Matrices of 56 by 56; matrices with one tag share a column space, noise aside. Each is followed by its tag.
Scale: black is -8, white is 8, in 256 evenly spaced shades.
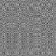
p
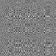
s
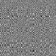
s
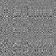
s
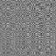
p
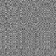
p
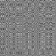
p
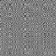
p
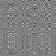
p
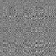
s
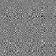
s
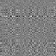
s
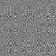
s
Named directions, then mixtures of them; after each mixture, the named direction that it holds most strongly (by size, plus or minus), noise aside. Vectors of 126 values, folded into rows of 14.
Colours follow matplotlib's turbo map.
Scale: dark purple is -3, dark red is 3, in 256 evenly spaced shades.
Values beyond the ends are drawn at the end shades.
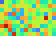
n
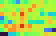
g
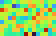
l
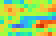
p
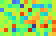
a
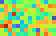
n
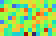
l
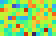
l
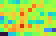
g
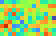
n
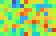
a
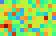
n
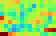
g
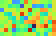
a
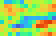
p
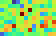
a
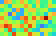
n
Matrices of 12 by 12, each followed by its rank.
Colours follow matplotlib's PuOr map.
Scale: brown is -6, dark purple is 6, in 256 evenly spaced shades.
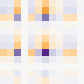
one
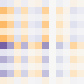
one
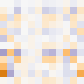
two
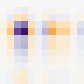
one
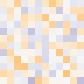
full rank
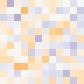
full rank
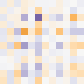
two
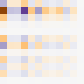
one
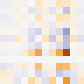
two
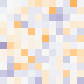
full rank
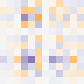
two
